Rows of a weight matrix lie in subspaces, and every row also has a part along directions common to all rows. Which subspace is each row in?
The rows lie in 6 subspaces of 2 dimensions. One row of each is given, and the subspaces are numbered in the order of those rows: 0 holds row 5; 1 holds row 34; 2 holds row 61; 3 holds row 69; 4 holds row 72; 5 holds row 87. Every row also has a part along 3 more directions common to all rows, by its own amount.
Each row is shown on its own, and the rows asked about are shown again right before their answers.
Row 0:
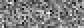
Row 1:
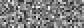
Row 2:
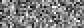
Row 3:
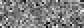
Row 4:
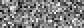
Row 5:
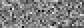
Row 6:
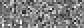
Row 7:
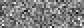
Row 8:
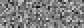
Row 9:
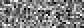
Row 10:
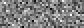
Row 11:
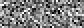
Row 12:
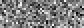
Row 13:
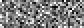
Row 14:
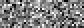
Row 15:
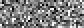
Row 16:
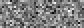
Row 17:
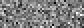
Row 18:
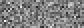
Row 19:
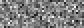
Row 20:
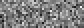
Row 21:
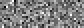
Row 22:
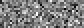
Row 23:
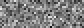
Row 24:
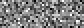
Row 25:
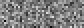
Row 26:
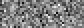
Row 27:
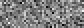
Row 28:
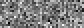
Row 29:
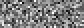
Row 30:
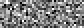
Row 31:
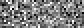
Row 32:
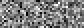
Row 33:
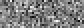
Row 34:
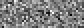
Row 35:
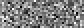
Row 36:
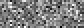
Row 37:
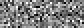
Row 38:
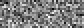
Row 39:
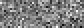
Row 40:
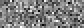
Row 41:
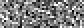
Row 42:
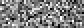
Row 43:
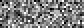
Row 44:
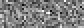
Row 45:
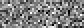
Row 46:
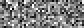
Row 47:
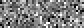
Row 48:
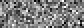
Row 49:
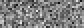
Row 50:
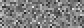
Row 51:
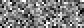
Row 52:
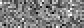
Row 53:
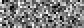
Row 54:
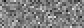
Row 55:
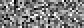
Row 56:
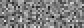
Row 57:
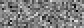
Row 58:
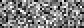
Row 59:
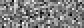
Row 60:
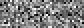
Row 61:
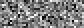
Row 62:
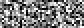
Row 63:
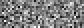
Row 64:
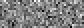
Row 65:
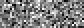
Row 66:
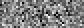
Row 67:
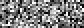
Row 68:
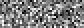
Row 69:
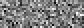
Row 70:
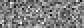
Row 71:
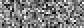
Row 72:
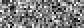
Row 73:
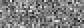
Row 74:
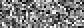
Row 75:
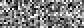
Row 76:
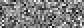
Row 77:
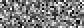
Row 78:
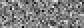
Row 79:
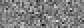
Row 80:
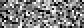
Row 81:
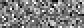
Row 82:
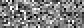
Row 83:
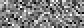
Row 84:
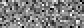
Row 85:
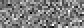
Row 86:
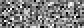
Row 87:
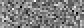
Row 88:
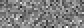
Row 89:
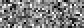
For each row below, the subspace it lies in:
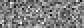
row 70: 1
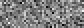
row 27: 2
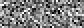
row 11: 3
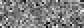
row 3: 2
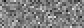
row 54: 3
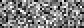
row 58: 2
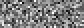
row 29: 1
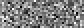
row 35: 5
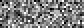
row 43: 3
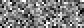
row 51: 2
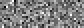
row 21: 1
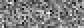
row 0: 1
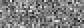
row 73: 4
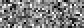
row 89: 4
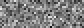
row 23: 3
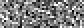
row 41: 5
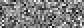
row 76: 3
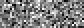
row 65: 4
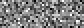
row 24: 0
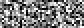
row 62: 3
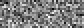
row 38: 3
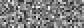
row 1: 5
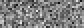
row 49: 1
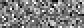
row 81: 0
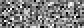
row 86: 5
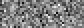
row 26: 4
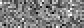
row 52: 2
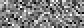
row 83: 0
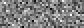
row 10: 0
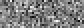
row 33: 4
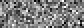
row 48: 3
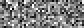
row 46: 5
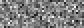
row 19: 2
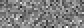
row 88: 0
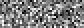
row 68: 1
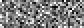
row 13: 4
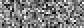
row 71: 1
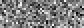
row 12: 3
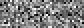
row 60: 5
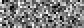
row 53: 4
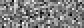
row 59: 1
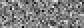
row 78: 0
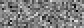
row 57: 2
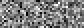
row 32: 5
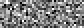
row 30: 3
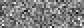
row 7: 3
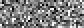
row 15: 0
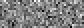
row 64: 3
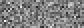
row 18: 5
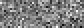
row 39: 2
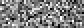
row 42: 0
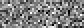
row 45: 0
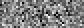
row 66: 4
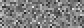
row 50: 3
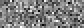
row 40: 4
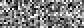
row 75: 5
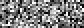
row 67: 2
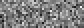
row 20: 1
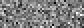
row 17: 3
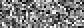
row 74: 4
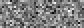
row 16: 2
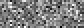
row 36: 2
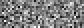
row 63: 5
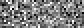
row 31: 5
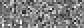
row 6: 1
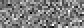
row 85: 0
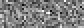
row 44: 1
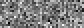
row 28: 2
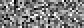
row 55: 1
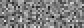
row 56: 5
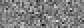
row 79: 4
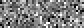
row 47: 2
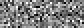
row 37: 5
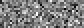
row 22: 2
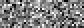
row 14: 4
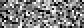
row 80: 5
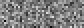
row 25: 5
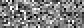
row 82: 5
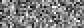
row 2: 4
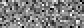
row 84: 0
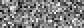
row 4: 4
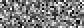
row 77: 0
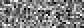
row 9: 3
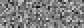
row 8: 5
